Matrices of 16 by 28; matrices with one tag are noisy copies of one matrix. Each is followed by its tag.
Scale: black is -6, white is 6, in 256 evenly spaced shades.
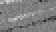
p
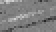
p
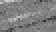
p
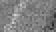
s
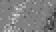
s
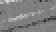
p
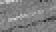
p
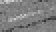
p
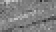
p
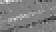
p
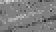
p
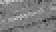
p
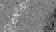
s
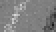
s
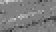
p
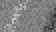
s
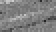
p
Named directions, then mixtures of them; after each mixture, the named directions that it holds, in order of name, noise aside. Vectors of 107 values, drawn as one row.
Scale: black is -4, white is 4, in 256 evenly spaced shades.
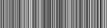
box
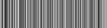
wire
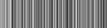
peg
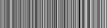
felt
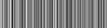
peg, wire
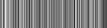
peg, wire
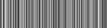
wire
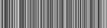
wire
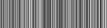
box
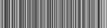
felt, wire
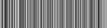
wire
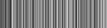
peg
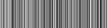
box, peg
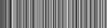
felt, peg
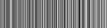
felt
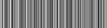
peg, wire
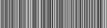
box, wire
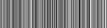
box, felt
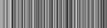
peg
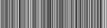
box, wire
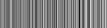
felt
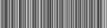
box, wire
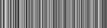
wire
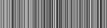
box, peg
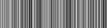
box, peg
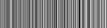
felt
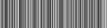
box, wire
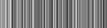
peg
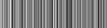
peg, wire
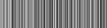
box, peg
